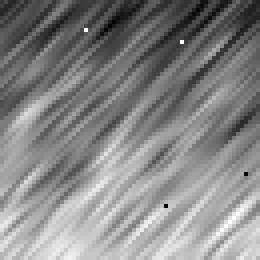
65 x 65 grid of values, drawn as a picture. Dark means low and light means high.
Odd rows or columns: none. Grain: diagonal, up to the right. Lone odd cells: 4, 2 higher and 2 lower than their neighbours. Slope: up to the bottom.
